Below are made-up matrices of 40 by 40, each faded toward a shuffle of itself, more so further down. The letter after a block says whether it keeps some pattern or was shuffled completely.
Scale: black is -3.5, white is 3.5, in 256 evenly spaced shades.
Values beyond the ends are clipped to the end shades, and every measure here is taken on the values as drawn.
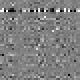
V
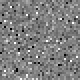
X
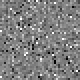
X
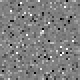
X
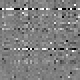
V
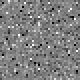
X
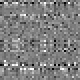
V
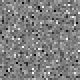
X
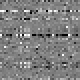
V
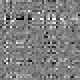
V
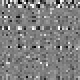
V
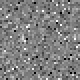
X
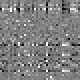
V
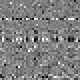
V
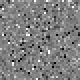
X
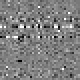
V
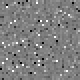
X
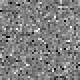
X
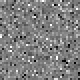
X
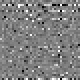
V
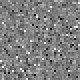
X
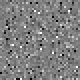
X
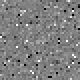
X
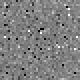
X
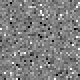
X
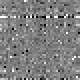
V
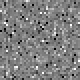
X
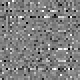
V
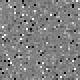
X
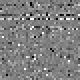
V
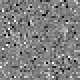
X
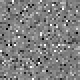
X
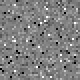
X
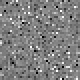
X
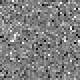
X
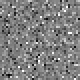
X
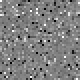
X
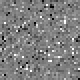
X
